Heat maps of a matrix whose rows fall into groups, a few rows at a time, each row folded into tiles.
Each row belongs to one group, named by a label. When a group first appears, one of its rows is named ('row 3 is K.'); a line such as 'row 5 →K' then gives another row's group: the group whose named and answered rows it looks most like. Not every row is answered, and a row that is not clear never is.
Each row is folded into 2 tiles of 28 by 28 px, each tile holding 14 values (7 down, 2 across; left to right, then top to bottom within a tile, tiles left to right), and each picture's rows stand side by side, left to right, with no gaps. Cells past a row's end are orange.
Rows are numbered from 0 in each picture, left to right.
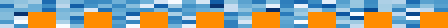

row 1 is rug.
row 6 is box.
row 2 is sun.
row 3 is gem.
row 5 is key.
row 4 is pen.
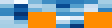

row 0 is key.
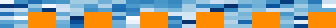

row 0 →pen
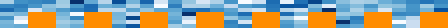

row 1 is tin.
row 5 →pen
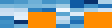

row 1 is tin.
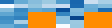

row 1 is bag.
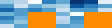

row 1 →tin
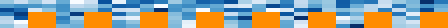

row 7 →box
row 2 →pen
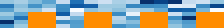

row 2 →box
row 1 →bag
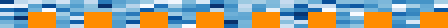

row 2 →sun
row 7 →pen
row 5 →key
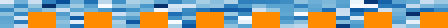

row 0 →gem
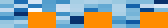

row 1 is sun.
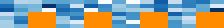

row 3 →pen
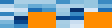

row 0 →sun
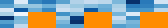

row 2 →tin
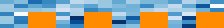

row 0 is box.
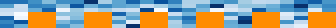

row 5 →rug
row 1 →tin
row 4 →sun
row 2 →key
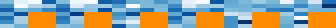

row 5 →gem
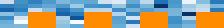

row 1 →key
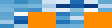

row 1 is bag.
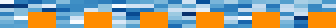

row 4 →gem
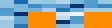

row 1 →rug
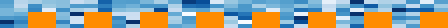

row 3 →tin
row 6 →bag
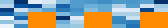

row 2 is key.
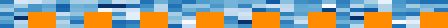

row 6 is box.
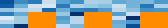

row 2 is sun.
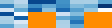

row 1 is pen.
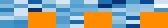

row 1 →gem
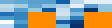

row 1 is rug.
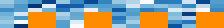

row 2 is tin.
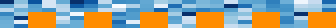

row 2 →pen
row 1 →tin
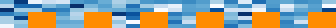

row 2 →key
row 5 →pen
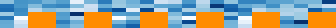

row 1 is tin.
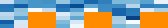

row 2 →key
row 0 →rug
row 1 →rug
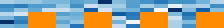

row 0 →rug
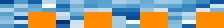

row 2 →key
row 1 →rug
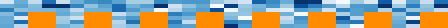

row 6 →gem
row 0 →gem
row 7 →gem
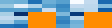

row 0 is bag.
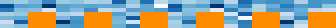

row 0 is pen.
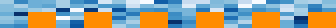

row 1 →bag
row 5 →sun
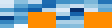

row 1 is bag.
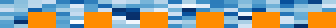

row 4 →box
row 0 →sun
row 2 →key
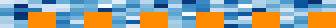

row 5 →tin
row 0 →key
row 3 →tin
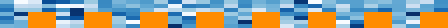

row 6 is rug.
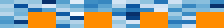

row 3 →gem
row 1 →box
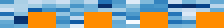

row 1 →gem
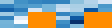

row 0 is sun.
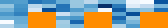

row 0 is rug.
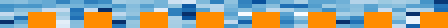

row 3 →key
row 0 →rug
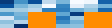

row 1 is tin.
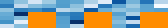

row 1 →sun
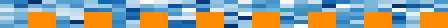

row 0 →tin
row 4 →box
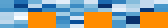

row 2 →sun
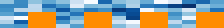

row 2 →key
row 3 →pen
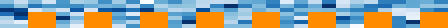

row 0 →key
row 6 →gem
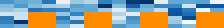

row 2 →tin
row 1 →gem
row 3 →key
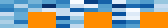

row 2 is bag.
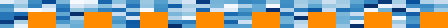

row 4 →pen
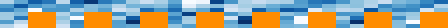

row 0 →rug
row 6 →sun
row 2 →sun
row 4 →sun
